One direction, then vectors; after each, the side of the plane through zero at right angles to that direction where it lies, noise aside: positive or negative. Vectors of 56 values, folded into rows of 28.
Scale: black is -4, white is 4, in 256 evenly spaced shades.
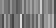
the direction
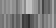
positive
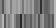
negative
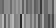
negative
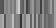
negative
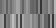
negative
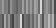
positive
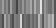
positive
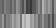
negative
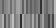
negative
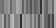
negative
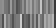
positive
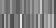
positive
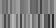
negative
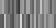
positive
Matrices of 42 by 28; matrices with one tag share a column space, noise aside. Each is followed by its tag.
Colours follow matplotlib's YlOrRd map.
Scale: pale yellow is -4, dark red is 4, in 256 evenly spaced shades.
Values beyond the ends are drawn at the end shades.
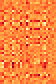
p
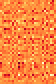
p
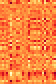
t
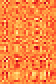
t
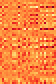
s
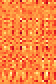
t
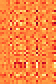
p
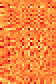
s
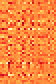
p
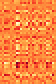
p
